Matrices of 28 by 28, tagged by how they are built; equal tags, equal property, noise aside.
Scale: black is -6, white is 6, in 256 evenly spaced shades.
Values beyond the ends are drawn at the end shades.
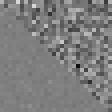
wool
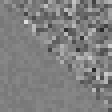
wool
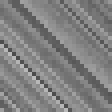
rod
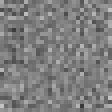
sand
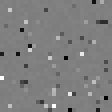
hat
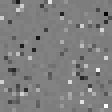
hat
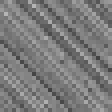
rod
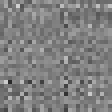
sand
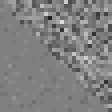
wool
